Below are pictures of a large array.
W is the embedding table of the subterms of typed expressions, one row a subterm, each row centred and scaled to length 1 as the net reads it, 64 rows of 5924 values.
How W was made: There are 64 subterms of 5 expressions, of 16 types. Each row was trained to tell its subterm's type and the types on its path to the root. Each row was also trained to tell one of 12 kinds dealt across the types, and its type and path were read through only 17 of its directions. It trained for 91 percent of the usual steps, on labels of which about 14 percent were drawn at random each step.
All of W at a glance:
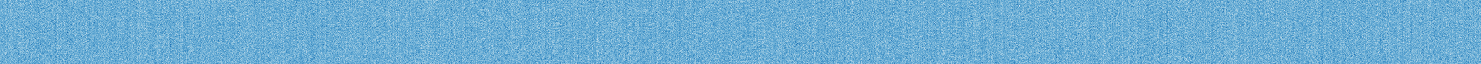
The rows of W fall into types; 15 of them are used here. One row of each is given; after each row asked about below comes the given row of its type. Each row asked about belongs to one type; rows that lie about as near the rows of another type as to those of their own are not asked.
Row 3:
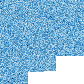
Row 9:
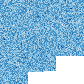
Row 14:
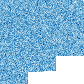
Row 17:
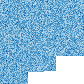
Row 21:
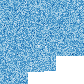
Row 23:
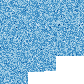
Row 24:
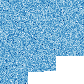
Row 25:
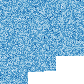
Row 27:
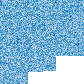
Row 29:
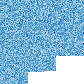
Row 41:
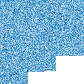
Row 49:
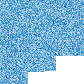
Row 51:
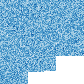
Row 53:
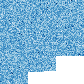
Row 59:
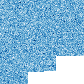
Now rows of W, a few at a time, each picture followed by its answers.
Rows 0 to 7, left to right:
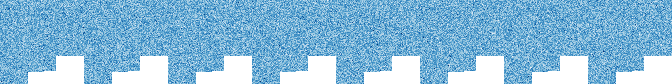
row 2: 29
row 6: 59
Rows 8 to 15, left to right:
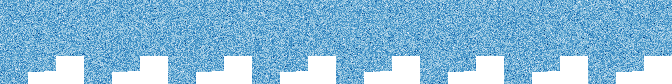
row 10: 27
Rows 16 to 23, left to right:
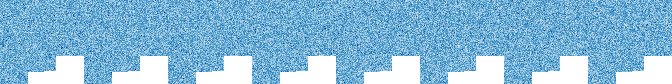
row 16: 49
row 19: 49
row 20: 59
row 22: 24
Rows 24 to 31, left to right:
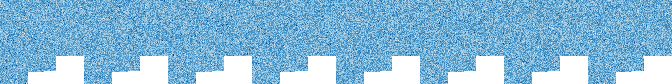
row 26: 49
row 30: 9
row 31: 14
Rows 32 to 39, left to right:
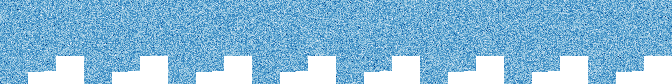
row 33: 24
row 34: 21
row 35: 3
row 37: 59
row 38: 21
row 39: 51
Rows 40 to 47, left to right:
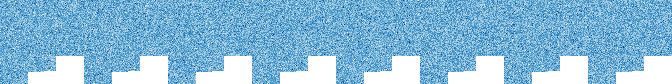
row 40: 53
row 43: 29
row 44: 21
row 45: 25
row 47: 23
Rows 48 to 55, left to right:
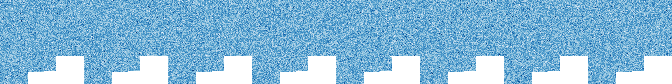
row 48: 25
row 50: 24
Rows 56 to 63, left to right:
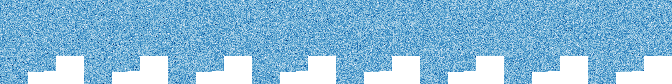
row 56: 51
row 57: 27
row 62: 17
